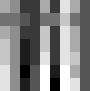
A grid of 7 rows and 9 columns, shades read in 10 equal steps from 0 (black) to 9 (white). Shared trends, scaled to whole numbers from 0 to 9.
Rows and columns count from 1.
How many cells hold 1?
4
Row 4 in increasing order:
1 2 2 3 5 6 7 7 8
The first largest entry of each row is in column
7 7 7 7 5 5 5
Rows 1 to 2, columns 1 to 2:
6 5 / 4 4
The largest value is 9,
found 4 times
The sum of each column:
46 34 10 16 50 13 57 43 21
